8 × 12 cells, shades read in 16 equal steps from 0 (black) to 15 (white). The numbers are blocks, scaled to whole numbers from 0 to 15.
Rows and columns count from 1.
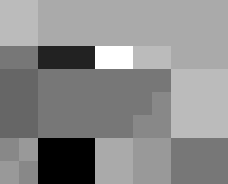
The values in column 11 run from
7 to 11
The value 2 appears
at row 3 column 3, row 3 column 4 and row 3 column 5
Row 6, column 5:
7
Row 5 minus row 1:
-5 -5 -3 -3 -3 -3 -3 -3 -2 1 1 1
